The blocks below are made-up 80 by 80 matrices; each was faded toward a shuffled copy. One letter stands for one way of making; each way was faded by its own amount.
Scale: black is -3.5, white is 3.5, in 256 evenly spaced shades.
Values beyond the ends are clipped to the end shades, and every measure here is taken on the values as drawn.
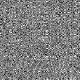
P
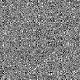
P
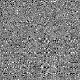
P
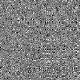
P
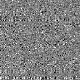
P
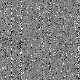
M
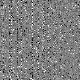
M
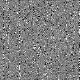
M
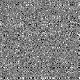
P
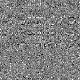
P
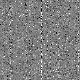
M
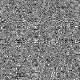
P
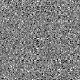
P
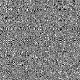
P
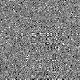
P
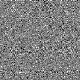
P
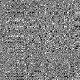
P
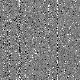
M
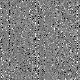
M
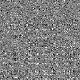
P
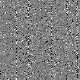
M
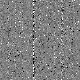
M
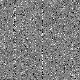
M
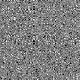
P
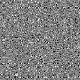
P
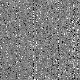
M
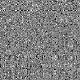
P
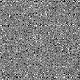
P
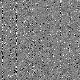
M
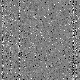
M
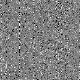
M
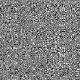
P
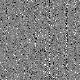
M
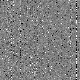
M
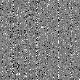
M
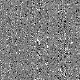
M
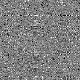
P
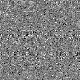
P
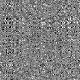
P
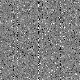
M
